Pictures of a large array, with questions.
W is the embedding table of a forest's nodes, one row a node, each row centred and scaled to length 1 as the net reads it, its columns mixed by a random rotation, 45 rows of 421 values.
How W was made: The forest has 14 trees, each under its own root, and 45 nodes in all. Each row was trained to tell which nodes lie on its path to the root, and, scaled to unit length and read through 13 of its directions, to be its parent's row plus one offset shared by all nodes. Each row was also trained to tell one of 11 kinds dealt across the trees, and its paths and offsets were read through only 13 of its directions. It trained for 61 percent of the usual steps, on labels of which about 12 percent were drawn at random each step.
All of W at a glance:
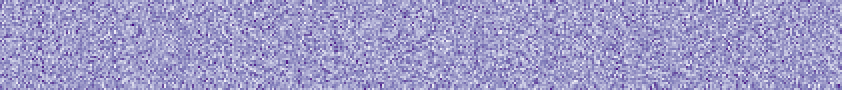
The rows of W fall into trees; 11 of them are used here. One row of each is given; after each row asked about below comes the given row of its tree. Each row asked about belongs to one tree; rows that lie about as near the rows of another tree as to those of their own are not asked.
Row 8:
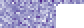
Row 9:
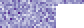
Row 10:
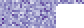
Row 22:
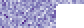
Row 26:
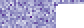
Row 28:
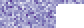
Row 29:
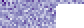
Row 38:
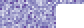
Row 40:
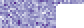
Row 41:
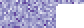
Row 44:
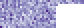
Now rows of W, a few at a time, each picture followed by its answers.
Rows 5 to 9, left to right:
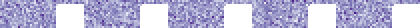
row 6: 40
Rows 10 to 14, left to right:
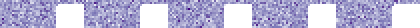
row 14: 29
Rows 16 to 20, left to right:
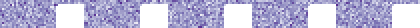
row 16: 26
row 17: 22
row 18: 38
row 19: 10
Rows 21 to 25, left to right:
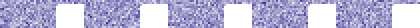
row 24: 38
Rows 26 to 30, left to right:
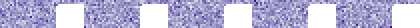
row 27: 9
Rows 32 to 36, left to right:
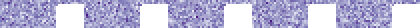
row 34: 29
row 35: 40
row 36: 8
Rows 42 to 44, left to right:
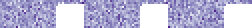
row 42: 29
